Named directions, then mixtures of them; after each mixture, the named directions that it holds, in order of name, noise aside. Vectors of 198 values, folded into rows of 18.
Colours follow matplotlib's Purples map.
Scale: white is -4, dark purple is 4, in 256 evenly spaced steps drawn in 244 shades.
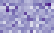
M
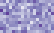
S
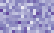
S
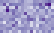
M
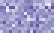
M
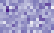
M, S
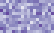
S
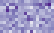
M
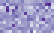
M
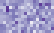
M, S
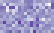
M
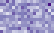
M, S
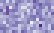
M, S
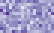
S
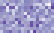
M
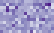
M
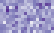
M, S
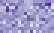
M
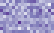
M, S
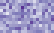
S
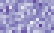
M, S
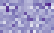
M
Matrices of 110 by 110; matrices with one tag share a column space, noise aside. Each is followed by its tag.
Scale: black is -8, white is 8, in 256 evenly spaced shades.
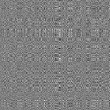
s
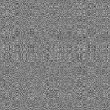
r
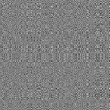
r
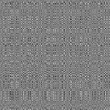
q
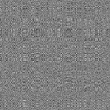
s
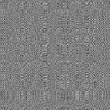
q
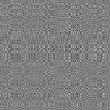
r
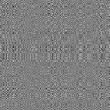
r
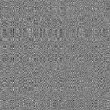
s
